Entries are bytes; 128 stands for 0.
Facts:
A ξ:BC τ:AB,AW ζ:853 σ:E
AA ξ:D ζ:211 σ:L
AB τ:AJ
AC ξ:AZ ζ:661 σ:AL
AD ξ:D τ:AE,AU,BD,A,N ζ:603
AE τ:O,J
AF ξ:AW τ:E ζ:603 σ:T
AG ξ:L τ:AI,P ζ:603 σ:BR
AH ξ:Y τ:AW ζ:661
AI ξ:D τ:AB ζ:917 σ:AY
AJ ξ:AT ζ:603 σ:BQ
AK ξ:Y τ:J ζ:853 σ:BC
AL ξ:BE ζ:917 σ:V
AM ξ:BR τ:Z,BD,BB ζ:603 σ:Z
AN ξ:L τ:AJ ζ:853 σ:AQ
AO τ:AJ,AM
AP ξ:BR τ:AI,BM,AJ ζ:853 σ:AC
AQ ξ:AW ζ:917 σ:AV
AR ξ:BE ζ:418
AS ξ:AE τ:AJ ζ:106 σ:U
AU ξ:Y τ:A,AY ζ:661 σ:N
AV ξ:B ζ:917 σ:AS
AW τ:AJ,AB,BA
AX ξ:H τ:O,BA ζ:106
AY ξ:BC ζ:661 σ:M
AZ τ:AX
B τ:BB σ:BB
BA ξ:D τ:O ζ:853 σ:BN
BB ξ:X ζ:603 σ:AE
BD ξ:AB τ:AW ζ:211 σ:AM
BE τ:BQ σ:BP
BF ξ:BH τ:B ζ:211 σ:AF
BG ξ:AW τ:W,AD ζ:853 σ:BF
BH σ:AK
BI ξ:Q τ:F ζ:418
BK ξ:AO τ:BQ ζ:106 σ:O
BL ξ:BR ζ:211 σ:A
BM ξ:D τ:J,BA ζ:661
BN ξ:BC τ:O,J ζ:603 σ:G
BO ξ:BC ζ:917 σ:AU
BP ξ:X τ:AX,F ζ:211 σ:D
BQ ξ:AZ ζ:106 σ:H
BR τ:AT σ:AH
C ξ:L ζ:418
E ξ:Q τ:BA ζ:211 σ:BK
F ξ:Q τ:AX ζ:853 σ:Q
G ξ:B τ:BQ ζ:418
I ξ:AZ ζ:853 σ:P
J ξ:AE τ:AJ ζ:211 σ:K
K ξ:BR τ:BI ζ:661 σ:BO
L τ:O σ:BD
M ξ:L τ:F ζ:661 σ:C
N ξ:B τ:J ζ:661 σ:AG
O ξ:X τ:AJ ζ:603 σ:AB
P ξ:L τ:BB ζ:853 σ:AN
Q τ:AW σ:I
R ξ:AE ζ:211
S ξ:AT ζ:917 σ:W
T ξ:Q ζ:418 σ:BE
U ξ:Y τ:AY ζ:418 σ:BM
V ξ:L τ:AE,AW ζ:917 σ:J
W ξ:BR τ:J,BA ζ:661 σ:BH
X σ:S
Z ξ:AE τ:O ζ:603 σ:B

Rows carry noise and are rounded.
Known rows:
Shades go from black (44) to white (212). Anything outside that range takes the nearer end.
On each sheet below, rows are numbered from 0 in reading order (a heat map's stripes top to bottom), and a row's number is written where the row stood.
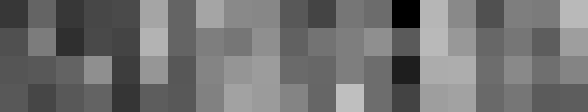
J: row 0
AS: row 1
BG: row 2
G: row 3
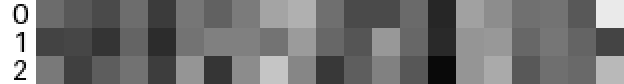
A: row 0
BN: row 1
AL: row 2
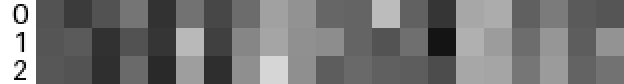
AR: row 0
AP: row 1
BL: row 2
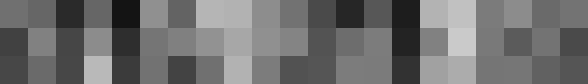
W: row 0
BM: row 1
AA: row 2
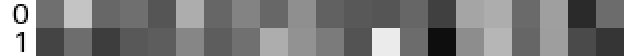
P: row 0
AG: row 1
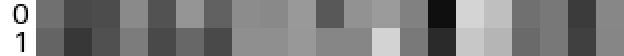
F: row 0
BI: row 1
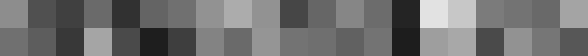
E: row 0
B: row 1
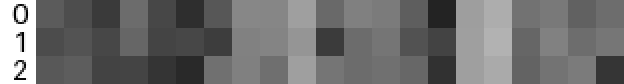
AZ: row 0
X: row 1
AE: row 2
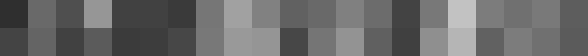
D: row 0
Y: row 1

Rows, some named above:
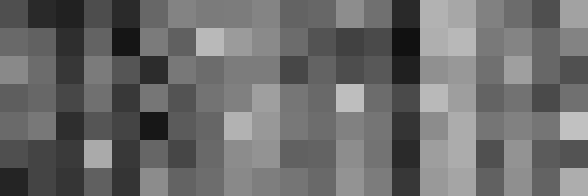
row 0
O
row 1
W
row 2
L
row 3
U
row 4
AW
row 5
BB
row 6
AJ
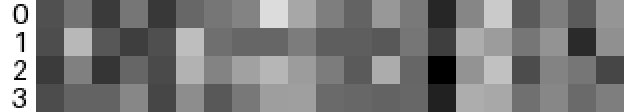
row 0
AH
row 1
AN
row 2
N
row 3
BG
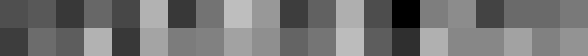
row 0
BO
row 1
AF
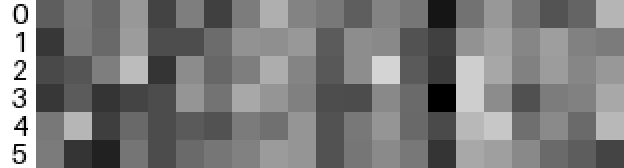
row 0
AI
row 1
BE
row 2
T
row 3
J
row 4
Q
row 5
AX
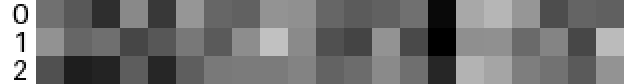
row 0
BA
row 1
V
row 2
O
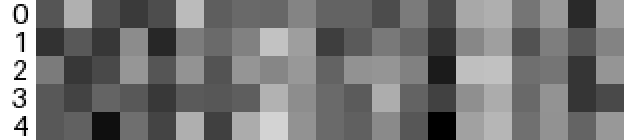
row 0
AN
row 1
AY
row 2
F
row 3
C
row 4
K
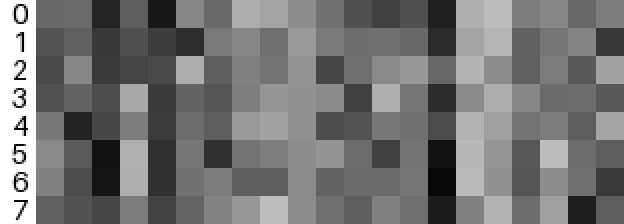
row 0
W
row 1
AE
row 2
AS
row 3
AD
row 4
BK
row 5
AM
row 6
Z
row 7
M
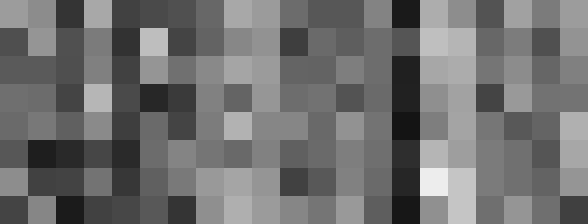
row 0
BD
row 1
I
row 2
BG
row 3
B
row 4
AI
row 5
O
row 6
E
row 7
BR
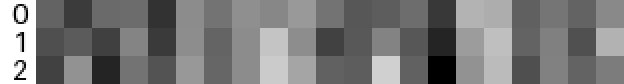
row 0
AK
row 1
AC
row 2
AU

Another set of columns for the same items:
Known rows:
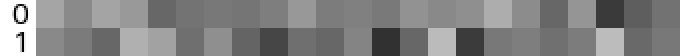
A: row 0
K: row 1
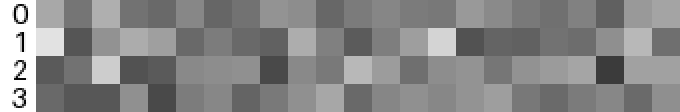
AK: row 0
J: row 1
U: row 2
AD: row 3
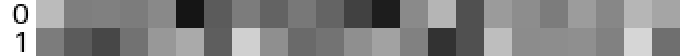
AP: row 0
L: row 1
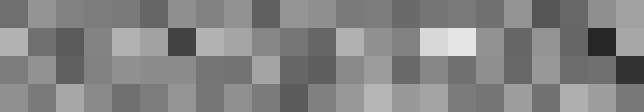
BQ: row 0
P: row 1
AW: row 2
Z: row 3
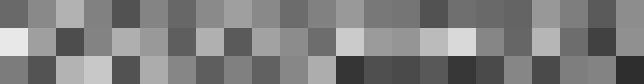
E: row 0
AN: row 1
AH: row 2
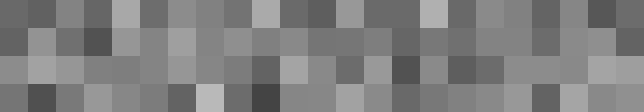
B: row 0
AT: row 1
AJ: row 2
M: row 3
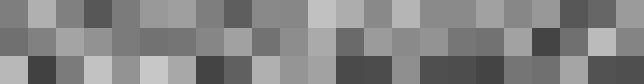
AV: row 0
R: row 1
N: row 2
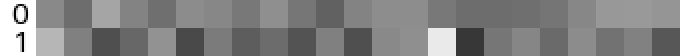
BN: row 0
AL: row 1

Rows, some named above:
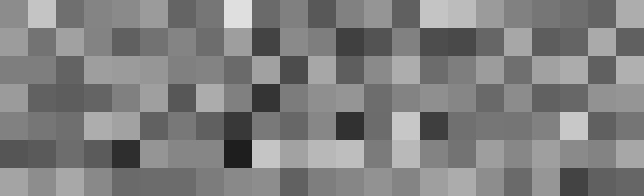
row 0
I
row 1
BO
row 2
W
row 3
C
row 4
K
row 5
BM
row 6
A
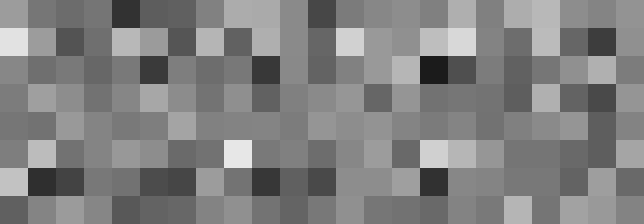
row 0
BA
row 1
AN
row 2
AC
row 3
T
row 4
AF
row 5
I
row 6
V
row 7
AX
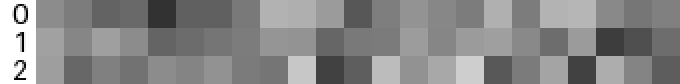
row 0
BA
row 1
A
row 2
AE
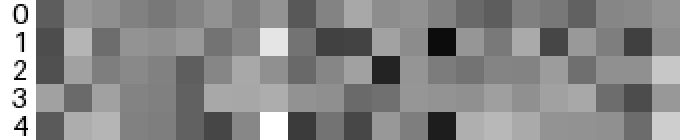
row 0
AY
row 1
Q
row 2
BL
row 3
BG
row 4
F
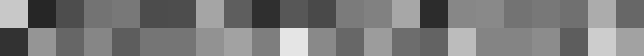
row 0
V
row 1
AA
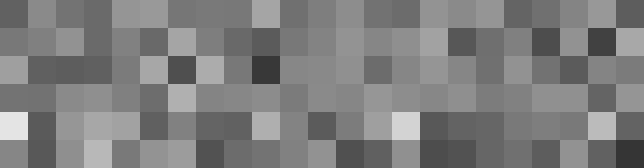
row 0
BE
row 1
BB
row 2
C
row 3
AF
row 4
J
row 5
AU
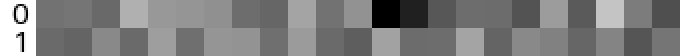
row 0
BR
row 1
B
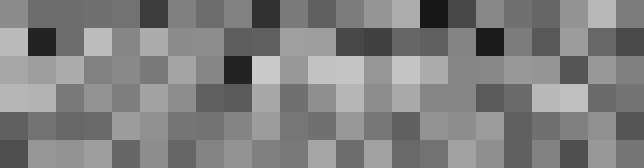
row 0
AC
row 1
AG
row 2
AS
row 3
O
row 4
BE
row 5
BD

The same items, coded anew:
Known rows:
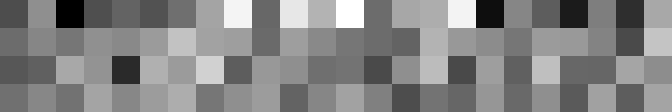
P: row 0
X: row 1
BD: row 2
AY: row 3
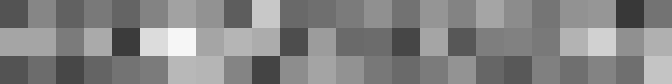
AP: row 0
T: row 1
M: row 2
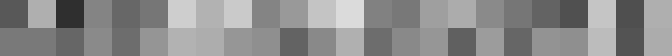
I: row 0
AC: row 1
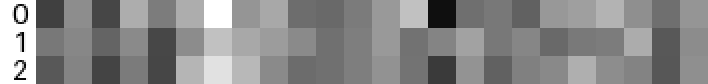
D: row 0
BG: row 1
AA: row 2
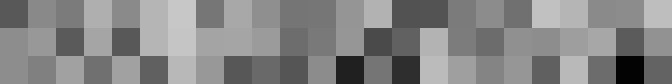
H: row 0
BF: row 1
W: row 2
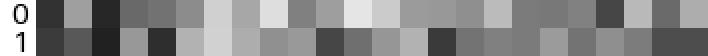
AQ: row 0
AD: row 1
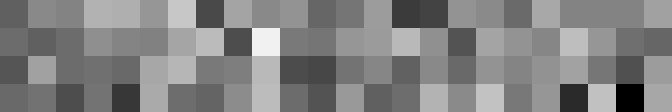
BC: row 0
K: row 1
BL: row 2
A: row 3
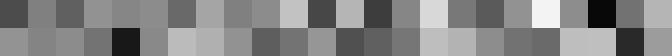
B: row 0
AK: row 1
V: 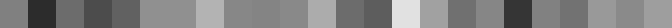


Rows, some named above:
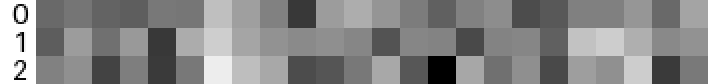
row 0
M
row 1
BI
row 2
BA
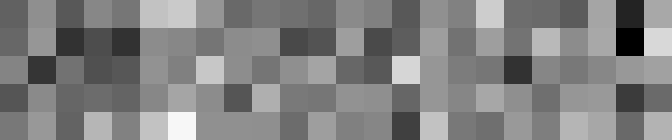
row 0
AJ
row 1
BK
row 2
V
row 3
AP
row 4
BE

